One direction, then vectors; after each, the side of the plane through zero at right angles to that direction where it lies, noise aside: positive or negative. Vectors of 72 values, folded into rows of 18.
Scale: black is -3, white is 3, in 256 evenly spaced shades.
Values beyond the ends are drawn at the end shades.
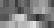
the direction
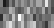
positive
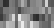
positive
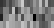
positive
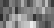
positive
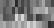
positive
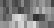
positive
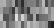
positive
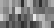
negative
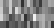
negative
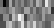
positive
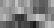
negative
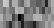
negative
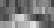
positive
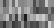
negative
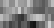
negative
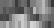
positive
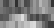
positive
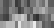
positive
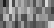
negative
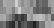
negative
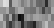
negative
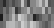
positive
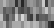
positive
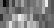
positive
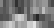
positive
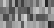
positive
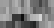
negative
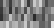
positive
